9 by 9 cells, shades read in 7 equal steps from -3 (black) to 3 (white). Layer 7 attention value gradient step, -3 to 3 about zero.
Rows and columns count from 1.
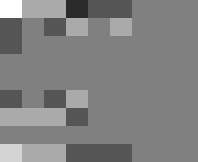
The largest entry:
3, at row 1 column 1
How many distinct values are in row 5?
1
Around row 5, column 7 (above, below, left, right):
0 0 0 0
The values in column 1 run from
-1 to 3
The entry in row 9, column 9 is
0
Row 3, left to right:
-1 0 0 0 0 0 0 0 0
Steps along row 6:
up down up down same same same same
